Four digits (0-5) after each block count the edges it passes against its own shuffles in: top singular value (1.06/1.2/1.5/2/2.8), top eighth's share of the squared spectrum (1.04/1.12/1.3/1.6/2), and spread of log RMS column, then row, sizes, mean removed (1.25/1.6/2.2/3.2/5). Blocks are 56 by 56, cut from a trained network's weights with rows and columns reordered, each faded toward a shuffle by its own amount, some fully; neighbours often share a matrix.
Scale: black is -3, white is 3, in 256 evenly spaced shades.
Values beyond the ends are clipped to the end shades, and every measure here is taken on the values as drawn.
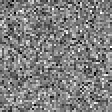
1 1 0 0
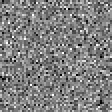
3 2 0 2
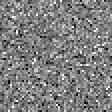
0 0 0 0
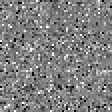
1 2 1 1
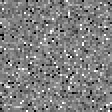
0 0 0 0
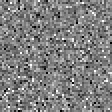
0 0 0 0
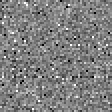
1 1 0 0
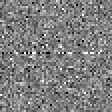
2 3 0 1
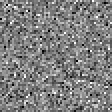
0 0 0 0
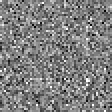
2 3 1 0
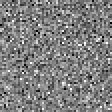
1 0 0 0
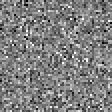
1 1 0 0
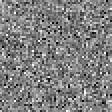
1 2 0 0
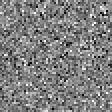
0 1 0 0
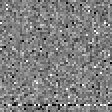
3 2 0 1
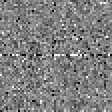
3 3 0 2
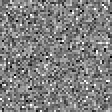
1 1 0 0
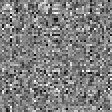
3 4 2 2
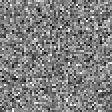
1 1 0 0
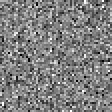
2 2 1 0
